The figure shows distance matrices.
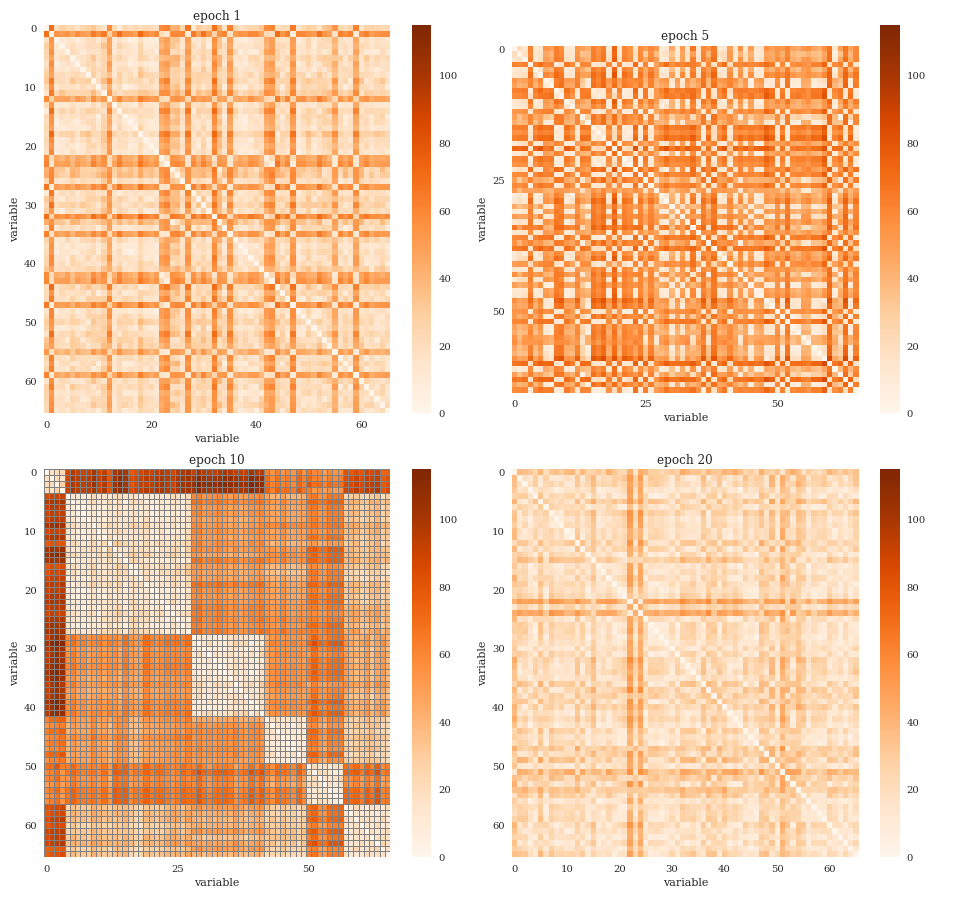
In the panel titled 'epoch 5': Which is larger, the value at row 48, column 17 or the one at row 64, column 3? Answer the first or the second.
the first
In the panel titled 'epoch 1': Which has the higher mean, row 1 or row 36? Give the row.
1
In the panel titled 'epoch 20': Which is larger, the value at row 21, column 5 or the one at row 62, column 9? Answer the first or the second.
the first
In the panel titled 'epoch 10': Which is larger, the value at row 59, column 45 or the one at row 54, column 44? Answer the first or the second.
the second
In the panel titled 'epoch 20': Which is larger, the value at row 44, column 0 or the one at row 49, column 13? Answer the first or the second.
the second
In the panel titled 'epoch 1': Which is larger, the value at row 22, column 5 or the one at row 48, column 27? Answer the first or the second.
the second
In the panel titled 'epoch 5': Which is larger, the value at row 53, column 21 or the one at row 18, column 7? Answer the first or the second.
the first
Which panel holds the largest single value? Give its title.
epoch 10
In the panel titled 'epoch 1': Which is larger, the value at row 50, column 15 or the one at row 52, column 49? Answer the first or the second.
the first
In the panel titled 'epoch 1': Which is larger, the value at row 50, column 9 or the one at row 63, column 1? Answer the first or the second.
the second
